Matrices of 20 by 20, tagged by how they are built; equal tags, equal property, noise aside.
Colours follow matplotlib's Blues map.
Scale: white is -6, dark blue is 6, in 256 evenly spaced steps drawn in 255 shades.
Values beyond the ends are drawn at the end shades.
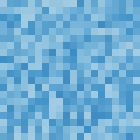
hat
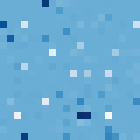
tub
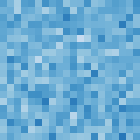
hat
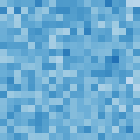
hat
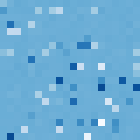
tub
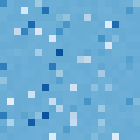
tub
